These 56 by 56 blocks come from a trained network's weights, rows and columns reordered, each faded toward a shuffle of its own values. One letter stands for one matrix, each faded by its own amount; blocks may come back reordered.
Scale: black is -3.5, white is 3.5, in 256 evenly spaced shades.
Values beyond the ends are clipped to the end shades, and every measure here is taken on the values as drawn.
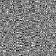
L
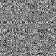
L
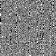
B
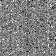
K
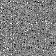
K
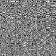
L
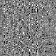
B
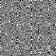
B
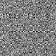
L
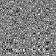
L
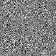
B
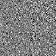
B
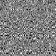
L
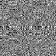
L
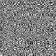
L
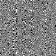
B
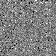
K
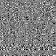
L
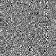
B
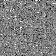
K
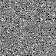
K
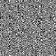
B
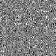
B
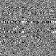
L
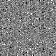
K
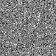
K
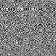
L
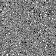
K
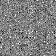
K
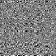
L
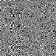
B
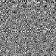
L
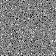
K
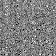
K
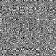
L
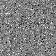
K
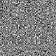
B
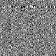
L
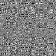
L
